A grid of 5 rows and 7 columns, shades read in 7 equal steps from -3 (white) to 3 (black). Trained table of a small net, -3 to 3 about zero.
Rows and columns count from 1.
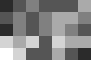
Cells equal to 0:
7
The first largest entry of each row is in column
1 1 1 4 7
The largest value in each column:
2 1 1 1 1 1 2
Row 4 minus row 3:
-4 -1 -3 1 -1 -1 -2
